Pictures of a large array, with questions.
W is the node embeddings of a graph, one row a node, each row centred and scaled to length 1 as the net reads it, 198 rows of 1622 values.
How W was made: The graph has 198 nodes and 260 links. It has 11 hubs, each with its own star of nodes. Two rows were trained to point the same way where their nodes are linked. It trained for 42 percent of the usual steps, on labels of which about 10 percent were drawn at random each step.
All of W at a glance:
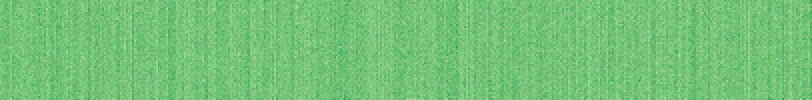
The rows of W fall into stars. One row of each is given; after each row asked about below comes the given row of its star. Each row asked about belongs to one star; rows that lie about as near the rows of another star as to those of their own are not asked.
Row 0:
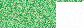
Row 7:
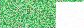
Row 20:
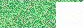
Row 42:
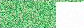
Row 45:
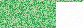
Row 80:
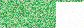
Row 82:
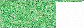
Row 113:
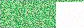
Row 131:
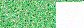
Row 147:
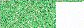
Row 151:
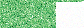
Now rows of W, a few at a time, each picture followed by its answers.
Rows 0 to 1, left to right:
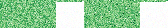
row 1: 151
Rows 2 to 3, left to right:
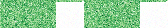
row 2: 0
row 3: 113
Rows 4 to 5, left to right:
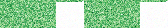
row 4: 20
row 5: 147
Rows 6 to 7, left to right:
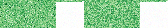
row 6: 45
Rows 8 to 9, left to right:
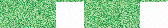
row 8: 20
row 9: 113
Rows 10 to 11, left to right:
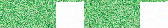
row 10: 147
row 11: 45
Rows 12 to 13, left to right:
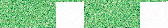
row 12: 20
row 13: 131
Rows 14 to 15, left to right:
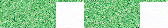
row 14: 0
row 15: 0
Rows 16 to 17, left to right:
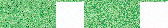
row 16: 42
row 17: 42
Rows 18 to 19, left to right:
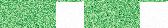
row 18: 131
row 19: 42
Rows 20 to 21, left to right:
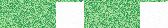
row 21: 131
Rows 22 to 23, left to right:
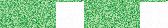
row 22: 151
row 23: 131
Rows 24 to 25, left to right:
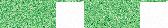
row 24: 147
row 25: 147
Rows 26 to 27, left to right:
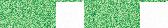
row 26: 7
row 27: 82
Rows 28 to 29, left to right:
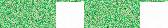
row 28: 82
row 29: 82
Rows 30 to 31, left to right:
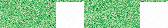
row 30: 147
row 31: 42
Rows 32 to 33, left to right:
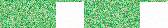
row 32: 0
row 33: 80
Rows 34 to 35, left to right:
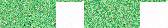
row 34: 80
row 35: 45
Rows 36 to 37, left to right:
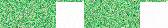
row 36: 0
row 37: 80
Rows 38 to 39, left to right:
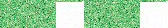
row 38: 151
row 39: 0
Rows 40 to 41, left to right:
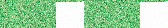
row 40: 131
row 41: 82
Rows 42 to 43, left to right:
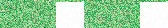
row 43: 82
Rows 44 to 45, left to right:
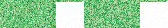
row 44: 113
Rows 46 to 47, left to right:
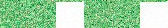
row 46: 0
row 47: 20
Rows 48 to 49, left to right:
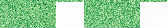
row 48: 45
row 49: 147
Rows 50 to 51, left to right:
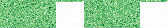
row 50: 20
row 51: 151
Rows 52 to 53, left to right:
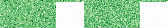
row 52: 7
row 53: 151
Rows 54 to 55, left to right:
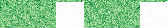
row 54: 45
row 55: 45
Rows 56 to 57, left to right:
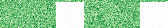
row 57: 42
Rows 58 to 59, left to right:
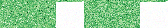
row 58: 113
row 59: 131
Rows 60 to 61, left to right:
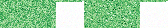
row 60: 0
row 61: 20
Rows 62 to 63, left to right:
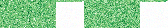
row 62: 7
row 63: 80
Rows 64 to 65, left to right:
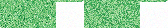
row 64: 147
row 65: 45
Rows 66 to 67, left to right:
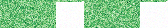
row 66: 45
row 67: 113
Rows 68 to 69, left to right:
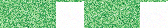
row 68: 82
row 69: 7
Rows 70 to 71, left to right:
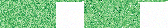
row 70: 82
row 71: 42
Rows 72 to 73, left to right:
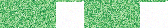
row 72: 147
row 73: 82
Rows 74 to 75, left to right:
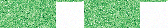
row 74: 42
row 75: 80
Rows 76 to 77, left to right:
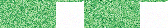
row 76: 45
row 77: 45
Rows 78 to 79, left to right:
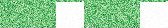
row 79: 82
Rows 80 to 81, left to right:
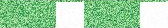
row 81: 7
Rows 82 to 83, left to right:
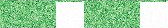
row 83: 45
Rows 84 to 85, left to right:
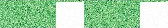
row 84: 7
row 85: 131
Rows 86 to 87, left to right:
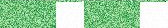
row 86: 131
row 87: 45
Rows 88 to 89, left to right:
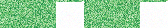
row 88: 151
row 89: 80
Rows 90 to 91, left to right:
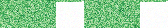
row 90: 7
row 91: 7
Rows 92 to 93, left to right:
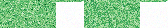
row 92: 45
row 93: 45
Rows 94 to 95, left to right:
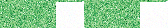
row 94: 147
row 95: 147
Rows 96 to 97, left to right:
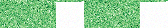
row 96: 45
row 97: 20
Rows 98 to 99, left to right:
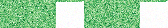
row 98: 82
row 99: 80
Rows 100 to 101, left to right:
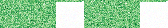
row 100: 113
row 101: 80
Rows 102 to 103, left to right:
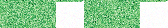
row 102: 20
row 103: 45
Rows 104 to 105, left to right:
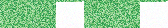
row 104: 7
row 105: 20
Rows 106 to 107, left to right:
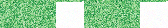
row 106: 42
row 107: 82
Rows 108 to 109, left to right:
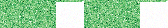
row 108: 147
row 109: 131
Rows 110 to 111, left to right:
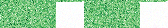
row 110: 7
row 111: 45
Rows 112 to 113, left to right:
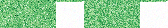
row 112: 42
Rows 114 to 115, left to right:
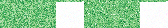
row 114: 113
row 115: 151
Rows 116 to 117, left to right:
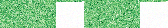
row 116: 82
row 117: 42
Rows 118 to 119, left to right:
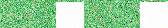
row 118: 42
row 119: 151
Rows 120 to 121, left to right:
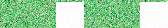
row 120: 0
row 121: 7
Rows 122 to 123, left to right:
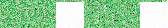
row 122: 7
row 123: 131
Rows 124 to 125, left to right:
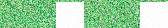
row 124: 147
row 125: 151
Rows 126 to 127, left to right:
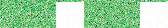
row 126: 20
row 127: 151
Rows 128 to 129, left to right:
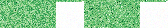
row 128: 7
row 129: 7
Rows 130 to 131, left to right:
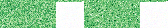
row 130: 151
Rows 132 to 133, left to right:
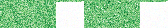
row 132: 42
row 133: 80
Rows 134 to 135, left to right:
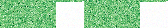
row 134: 82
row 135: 82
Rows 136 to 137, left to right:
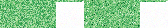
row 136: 147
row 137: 0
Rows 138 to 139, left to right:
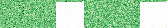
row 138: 80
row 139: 113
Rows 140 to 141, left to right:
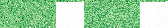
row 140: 20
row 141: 20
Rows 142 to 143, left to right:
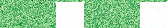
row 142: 151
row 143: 45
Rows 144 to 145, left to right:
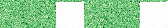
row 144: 151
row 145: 113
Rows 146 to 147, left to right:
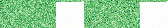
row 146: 131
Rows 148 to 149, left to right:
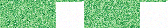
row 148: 20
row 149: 147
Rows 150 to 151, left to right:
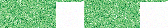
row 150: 45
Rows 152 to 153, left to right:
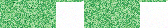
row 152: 131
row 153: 0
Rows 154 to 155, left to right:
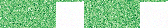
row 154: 7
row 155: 42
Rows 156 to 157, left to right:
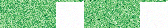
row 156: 147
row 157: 0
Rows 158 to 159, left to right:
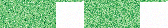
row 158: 131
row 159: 20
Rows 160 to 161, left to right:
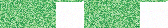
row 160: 147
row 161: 131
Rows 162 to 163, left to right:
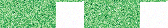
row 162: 113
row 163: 7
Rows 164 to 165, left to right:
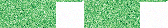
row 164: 80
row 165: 147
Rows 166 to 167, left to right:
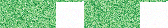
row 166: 45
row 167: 151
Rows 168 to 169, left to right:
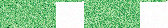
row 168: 131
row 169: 131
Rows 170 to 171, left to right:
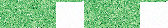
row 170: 80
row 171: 45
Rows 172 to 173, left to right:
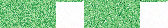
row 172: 80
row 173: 113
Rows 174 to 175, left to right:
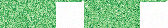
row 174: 0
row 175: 131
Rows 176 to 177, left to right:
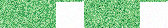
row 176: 7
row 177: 80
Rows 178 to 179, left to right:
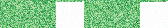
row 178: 147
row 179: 82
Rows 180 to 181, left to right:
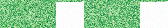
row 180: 151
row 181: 42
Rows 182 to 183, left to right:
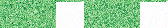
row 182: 82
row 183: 80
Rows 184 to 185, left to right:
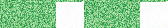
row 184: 147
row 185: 131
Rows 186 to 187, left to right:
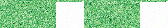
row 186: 147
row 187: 45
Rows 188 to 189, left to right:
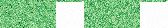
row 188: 82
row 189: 0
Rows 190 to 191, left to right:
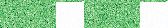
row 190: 131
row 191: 80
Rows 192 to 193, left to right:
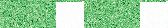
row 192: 82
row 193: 0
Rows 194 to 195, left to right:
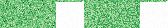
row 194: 147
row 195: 113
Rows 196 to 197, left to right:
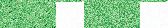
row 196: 0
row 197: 151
